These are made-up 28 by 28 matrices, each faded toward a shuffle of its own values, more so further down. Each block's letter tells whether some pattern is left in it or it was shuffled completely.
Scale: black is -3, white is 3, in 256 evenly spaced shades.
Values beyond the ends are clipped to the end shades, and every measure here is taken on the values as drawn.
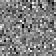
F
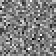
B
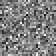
B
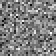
B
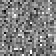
F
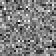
F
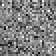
F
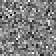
B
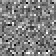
F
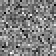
B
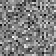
F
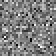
F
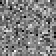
B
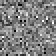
F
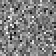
B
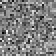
B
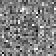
F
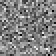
B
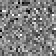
F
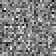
F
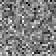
F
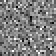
B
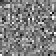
F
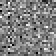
F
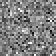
F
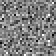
F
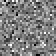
F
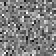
B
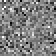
F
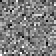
B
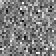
B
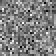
B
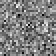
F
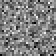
F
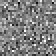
B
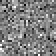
F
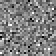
F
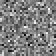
B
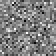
B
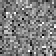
B
